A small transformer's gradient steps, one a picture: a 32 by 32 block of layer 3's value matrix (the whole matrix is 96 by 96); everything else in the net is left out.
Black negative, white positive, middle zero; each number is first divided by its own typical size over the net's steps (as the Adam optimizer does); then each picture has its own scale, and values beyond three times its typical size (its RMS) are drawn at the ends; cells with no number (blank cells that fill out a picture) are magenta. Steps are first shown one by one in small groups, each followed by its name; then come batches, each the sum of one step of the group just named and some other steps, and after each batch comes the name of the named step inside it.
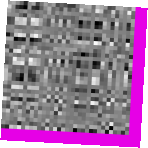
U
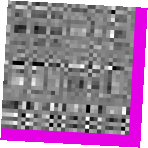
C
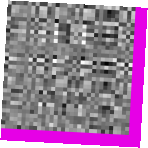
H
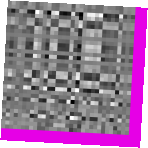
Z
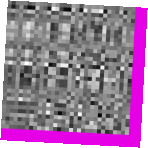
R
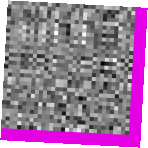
H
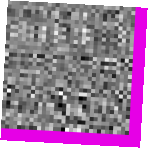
H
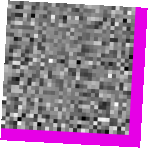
U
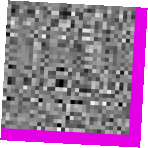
Z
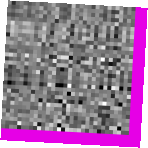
H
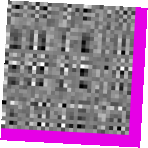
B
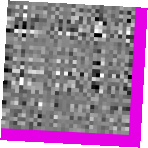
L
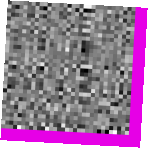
B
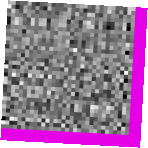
B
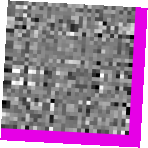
L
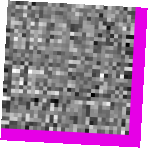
L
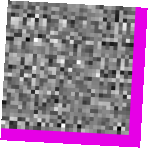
B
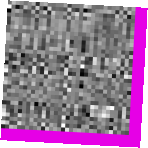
B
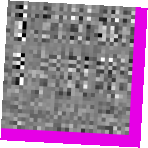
L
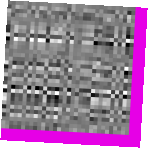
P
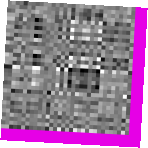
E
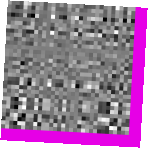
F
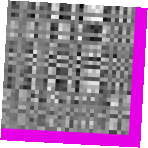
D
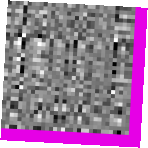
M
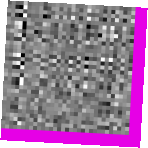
M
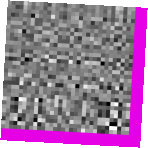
F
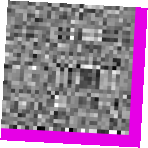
E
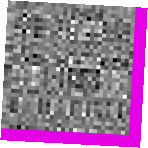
E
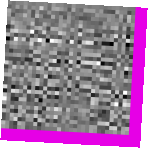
P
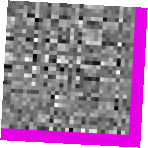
E
